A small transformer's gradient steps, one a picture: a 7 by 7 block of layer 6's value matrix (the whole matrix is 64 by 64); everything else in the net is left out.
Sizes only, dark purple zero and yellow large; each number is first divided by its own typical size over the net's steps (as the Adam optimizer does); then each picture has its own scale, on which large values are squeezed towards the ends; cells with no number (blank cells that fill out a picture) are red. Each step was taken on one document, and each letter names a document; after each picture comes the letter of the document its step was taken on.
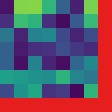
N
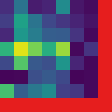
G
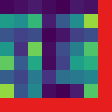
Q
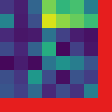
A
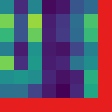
Q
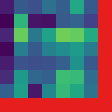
G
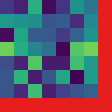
Q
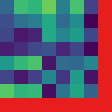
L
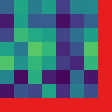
N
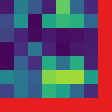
A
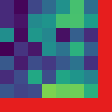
A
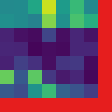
L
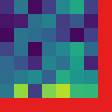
L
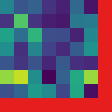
Q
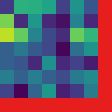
Q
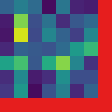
G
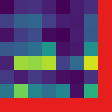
N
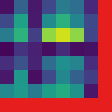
A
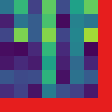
N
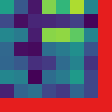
L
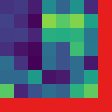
A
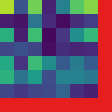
Q
